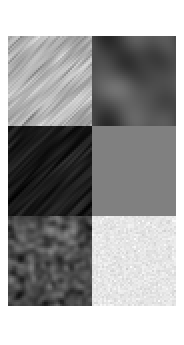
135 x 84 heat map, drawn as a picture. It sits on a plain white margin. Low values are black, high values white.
The table splits into 3 rows of 2 panels. Panel 1,1: high, slanting up to the right. Panel 1,2: low, smooth. Panel 2,1: very low, slanting up to the right, faint in contrast. Panel 2,2: middling, flat. Panel 3,1: low, blotchy. Panel 3,2: very high, fine-grained, faint in contrast.
